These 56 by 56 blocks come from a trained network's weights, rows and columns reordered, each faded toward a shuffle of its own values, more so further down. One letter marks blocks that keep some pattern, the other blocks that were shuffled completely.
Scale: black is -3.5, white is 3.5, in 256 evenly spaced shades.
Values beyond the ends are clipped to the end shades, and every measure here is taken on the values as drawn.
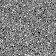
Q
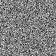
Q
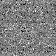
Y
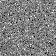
Q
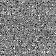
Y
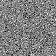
Y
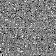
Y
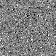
Q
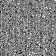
Y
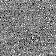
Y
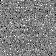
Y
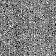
Y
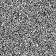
Q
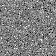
Q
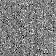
Y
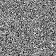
Y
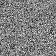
Q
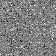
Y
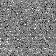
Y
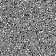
Q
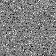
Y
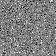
Q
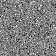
Q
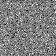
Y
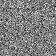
Q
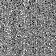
Y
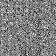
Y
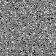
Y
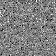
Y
